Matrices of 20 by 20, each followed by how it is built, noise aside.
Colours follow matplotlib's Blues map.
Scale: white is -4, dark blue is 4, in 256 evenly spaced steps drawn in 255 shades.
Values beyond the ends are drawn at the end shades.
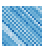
Toeplitz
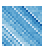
Toeplitz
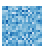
low rank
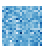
low rank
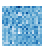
low rank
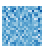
low rank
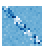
banded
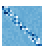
banded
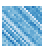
Toeplitz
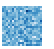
low rank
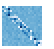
banded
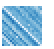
Toeplitz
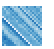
Toeplitz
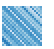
Toeplitz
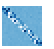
banded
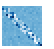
banded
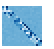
banded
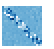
banded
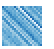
Toeplitz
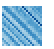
Toeplitz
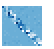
banded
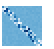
banded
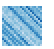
Toeplitz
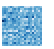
low rank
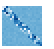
banded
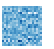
low rank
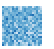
low rank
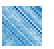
Toeplitz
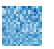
low rank
